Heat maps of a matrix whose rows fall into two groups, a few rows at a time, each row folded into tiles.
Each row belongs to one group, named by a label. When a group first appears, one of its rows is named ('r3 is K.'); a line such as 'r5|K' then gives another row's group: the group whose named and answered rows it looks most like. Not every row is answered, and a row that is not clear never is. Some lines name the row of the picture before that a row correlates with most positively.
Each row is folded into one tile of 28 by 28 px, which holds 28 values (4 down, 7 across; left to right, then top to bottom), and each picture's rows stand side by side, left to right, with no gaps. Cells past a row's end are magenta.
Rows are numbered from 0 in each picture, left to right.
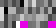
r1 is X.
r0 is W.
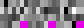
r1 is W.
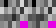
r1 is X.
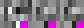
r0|W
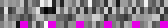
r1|W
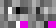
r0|W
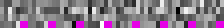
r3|W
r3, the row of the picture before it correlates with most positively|0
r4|W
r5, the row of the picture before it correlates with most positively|1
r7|X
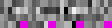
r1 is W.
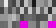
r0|X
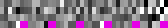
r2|X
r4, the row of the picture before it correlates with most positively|1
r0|W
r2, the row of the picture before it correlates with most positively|0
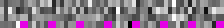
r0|W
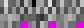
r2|X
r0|X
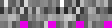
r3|W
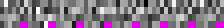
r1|W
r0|X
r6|X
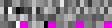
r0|W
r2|X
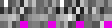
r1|X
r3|W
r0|X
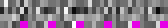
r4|W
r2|W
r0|X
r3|X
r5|W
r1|W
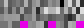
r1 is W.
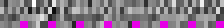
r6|X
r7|X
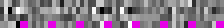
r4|W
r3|W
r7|W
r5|X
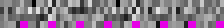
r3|X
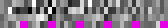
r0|W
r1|X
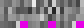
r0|W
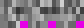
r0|W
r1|W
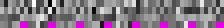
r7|X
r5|X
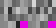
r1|X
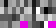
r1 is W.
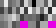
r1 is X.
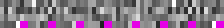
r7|W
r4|W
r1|X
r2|W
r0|W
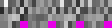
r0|X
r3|X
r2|X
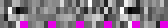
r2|X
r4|W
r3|X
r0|W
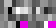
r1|W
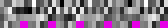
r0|W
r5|X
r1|X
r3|X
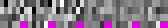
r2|X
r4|W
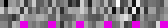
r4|X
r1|X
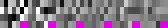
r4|W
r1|W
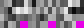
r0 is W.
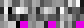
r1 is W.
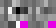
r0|W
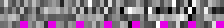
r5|W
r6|X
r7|W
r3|X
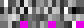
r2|W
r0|X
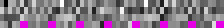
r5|X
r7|W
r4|W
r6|X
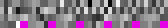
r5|X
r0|W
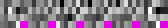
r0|W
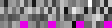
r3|X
